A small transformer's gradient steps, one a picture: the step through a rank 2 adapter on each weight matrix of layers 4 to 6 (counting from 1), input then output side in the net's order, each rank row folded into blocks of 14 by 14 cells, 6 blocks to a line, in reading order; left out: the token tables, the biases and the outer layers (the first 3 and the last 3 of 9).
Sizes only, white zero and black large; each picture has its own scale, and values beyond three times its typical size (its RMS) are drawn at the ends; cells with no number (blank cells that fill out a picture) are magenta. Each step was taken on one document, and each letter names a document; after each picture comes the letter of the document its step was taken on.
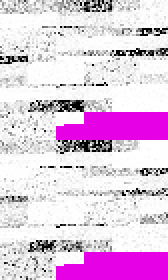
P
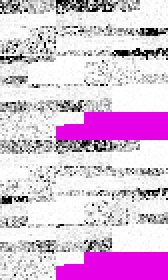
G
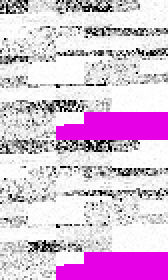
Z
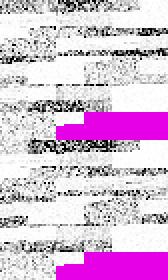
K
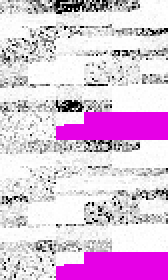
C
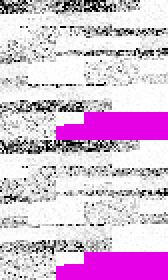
Z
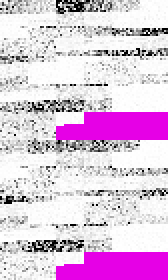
K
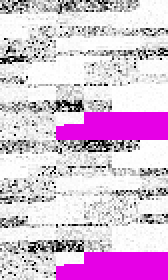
K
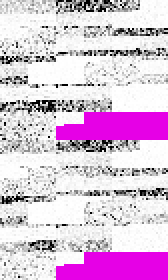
G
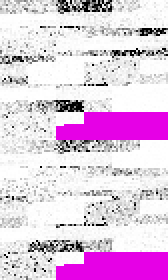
P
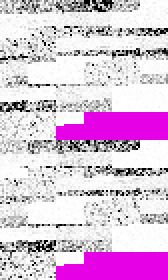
C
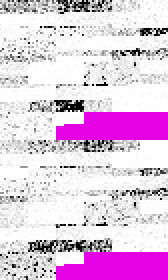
P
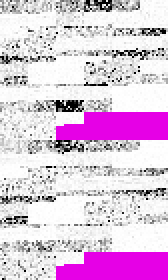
G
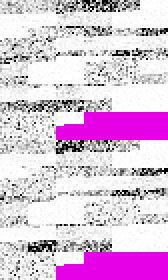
C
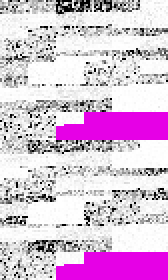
G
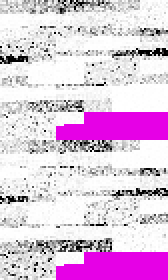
P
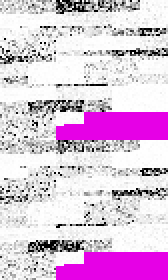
P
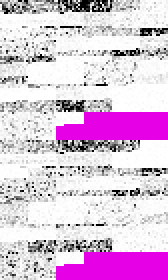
P
